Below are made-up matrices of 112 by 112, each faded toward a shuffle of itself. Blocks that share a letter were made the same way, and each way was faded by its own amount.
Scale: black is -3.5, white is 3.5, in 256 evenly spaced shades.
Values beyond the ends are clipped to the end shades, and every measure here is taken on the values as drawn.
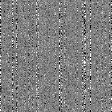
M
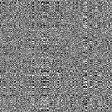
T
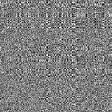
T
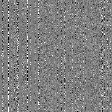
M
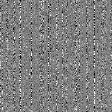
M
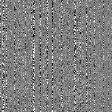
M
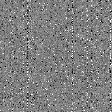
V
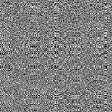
T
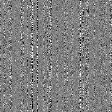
M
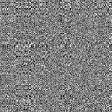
T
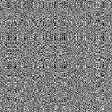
T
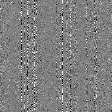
M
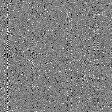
V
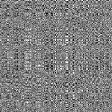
T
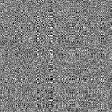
T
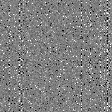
V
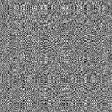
T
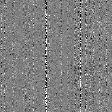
M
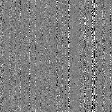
M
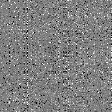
V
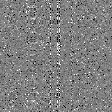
V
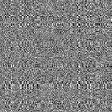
T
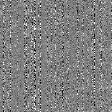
M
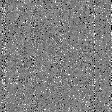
V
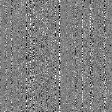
M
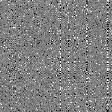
V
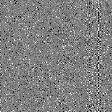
V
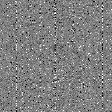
V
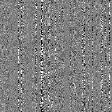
M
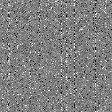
V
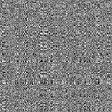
T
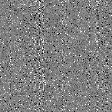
V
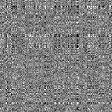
T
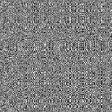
T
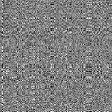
T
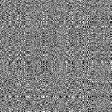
T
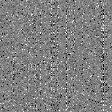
V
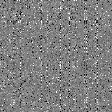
V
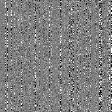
M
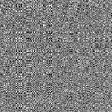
T
